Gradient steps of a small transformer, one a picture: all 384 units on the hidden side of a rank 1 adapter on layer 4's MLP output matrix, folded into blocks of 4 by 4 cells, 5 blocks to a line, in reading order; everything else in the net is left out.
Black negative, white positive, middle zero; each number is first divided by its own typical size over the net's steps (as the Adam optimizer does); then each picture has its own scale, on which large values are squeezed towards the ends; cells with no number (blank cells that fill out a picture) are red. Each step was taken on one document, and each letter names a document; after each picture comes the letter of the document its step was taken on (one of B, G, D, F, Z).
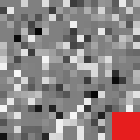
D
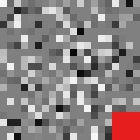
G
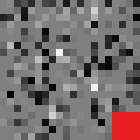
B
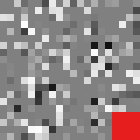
B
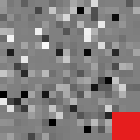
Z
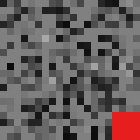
G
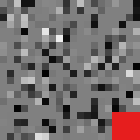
B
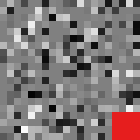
D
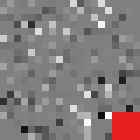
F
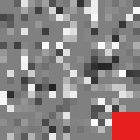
B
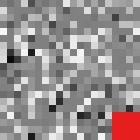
D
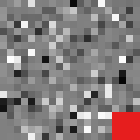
F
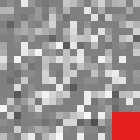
D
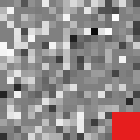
D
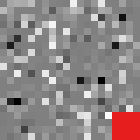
F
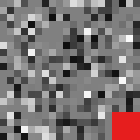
D
